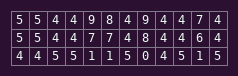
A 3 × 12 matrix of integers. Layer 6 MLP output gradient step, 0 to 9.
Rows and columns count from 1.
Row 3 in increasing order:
0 1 1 1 4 4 4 5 5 5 5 5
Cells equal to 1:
3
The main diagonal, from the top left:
5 5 5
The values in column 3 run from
4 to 5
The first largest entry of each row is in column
5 8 3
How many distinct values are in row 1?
5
